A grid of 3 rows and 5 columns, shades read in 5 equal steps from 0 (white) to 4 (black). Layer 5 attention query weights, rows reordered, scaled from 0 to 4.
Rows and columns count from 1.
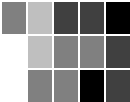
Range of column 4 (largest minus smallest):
2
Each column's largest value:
2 2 3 4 4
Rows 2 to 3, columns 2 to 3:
1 2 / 2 2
